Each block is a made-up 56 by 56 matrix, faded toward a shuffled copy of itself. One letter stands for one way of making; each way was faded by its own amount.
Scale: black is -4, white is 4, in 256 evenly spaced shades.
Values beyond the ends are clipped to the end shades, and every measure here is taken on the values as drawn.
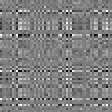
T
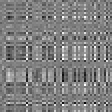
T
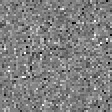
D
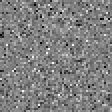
D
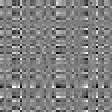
T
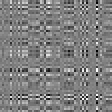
T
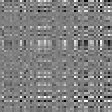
T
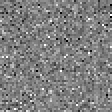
D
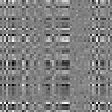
T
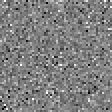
D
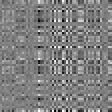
T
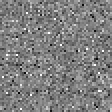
D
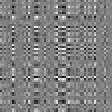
T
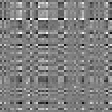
T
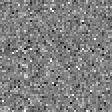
D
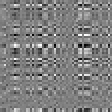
T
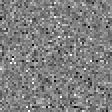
D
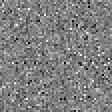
D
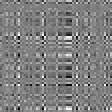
T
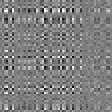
T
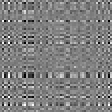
T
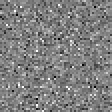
D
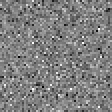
D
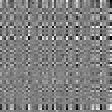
T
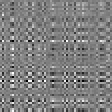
T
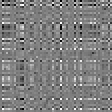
T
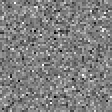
D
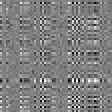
T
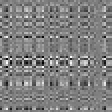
T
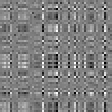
T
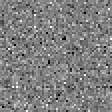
D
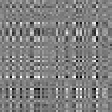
T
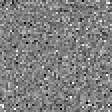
D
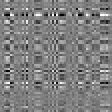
T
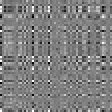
T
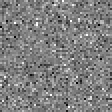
D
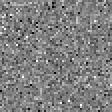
D
